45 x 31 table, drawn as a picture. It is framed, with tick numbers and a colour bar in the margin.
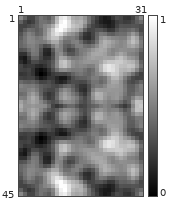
The values follow a bell shape. The field is mottled with small blotches. It is mirror symmetric from top to bottom. No single row or column stands out from its neighbours.
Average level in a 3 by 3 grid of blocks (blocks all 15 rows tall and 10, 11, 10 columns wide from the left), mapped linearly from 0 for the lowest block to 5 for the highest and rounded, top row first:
0 5 5 | 0 1 4 | 0 5 5
